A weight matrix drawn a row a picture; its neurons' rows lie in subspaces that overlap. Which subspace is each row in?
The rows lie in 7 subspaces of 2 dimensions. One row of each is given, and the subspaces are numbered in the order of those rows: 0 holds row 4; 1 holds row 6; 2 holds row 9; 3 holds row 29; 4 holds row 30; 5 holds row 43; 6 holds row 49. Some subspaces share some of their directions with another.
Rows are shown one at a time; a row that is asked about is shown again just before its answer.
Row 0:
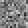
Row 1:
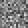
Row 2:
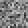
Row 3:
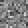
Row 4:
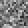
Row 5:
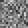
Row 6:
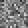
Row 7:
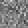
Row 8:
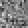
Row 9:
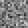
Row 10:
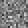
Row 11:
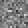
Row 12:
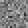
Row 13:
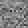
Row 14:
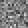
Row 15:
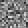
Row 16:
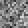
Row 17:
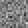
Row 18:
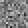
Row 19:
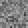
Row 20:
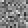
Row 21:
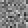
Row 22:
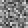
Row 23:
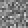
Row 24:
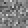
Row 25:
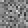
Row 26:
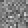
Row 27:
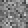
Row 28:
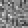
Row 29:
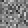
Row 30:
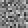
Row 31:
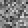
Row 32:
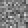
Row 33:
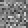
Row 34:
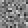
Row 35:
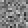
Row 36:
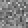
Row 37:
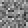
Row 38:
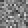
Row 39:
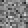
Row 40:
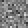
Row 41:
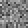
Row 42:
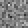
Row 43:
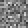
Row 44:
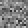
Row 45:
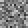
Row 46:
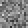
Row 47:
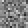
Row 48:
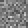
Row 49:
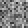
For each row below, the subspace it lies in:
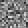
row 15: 0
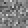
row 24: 3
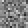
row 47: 6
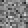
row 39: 6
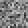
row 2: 6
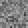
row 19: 2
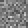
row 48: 5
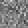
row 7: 3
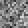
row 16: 0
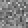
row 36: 1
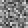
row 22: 6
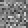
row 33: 5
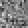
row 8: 2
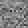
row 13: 5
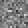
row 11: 5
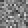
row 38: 1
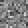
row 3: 4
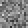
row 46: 2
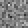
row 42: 2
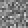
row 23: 6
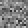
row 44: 5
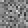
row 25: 3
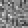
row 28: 2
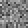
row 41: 4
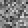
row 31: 0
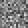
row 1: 4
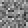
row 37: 0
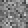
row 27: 6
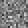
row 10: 4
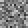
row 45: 1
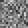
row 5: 3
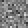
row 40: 5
